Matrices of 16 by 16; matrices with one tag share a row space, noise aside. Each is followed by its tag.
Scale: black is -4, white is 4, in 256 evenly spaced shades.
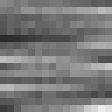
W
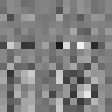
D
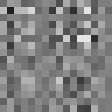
D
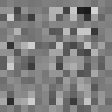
D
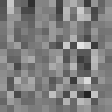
D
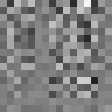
D
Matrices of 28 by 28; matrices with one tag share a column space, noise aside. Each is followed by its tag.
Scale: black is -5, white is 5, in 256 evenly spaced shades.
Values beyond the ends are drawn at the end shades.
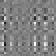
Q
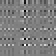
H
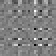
H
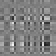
Q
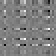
H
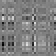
Q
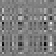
Q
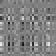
Q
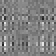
Q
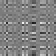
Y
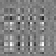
Q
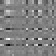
H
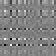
H
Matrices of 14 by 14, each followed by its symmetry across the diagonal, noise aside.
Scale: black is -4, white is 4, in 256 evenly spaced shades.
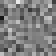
antisymmetric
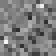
symmetric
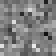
antisymmetric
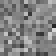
neither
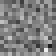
antisymmetric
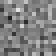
antisymmetric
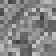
symmetric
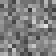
neither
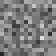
neither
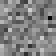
neither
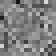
symmetric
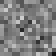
symmetric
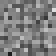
antisymmetric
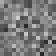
symmetric
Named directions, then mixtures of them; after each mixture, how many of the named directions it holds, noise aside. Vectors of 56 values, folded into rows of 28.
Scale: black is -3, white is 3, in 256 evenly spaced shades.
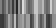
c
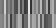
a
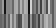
one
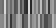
one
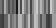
two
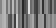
two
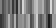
one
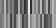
one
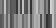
two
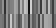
one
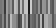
one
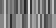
one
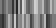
one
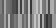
two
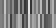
one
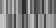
two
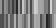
two
